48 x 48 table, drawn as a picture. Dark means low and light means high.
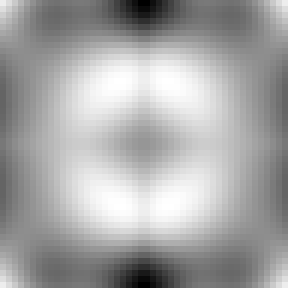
No lone cell stands out from its neighbours. The values follow a bell shape. No regular stripes run through it. It mirrors both left to right and top to bottom.
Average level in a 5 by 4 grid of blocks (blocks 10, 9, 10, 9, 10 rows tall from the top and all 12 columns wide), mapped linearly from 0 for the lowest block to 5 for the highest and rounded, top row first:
1 0 0 1 | 1 5 5 1 | 2 3 3 2 | 1 5 5 1 | 1 0 0 1
